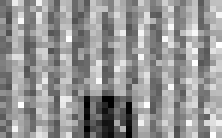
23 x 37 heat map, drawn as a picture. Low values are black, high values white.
In the bottom middle lies a patch that is lower than the rest. Stripes running up and down repeat 9 times from left to right. The bottom middle is the ninth with the lowest average.
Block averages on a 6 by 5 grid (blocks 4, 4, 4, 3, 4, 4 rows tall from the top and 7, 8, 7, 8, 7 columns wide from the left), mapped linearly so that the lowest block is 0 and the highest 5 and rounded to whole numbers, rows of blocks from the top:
43545 / 44445 / 44445 / 44445 / 44145 / 43045
